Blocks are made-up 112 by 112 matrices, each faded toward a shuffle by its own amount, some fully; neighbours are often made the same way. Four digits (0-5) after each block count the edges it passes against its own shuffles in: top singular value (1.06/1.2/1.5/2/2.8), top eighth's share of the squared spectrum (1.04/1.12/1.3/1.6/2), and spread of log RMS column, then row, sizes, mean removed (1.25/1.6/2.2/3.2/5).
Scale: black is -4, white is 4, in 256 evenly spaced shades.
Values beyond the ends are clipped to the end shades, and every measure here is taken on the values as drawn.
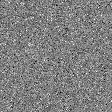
0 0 0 0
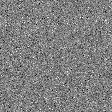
0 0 0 0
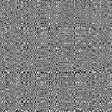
5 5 3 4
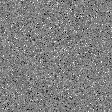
1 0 0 0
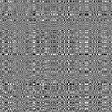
5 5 4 4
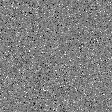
0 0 0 0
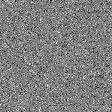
2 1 0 0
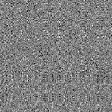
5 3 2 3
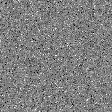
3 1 0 0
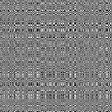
5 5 4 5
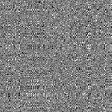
5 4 3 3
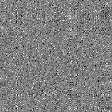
4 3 2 1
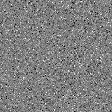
3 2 1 0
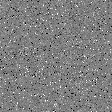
1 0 0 0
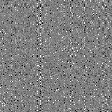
4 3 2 1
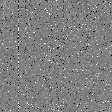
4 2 1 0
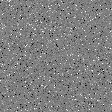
0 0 0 0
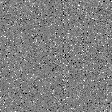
3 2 1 0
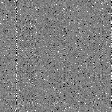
4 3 2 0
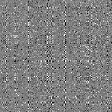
5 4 3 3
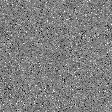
0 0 0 0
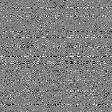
4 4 0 3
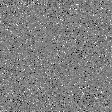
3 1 0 1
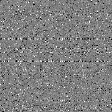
4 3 1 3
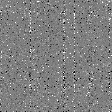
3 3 2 2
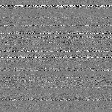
3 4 0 4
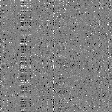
4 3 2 1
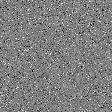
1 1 0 0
